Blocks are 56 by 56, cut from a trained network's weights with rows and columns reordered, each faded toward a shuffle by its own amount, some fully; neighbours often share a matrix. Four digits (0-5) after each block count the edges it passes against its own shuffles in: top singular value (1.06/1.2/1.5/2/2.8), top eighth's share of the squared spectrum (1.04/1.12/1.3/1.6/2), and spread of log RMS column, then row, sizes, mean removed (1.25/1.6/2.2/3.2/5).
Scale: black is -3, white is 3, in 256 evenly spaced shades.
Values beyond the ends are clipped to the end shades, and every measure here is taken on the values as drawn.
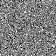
0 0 0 0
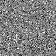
2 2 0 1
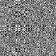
4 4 2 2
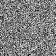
2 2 0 0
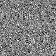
2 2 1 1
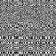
5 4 1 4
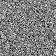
2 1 0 0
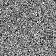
0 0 0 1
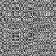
4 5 3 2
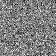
2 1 0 0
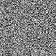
3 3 0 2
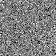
2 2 0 0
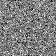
0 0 0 0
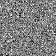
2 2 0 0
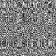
4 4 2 2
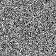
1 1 0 0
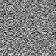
4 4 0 2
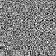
4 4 0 2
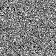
1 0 0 0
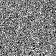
0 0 0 0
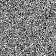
0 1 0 0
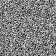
0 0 0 0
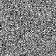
3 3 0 1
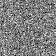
0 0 0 0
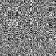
4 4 2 2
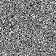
1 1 0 0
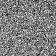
0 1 0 0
